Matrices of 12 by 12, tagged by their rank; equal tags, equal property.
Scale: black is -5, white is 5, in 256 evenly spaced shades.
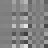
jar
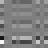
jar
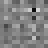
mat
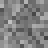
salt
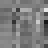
mat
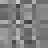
mat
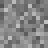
salt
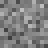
salt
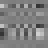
jar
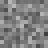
salt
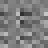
mat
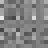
mat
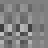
jar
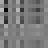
jar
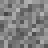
salt
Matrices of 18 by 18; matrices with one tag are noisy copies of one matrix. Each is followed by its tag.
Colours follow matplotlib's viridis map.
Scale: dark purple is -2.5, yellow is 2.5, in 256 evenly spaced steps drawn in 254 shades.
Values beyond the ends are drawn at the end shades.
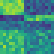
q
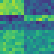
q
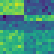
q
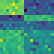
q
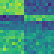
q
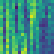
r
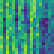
r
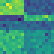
q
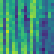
r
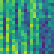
r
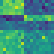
q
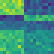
q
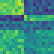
q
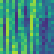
r
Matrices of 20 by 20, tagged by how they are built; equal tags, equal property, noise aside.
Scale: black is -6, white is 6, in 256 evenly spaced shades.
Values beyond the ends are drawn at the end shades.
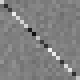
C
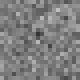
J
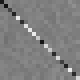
C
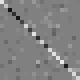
C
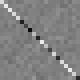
C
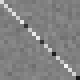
C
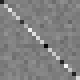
C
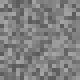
J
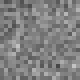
J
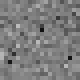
J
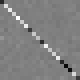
C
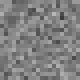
J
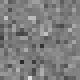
J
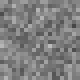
J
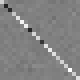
C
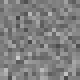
J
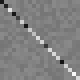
C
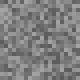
J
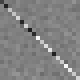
C
